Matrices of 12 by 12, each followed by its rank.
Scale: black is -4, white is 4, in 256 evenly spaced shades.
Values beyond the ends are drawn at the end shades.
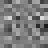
two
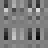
one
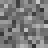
full rank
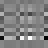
one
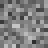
full rank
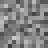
full rank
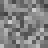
full rank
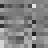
two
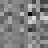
two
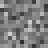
full rank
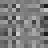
two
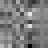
two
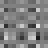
one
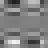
one
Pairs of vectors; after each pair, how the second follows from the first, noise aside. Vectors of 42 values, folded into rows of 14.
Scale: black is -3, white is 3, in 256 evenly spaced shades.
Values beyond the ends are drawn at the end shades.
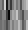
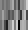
shuffled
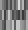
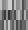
reversed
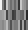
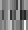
shuffled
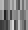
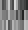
reversed
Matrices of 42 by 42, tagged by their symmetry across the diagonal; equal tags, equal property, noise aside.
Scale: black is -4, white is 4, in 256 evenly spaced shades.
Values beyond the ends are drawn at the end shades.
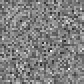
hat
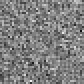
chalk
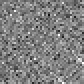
hat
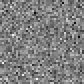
chalk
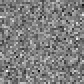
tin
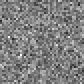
tin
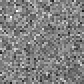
hat
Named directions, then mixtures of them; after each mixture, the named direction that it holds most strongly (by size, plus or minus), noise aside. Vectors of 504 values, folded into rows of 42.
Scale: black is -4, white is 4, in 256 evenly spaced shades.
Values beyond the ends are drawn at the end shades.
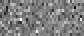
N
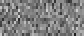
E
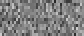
E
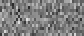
E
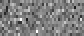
N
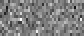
N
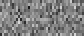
E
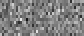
N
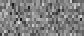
N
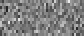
E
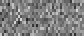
E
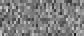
E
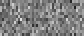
E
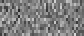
E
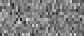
E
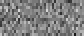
E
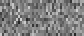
E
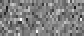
N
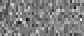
N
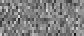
E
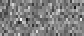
N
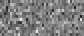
N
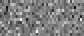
N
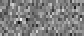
N
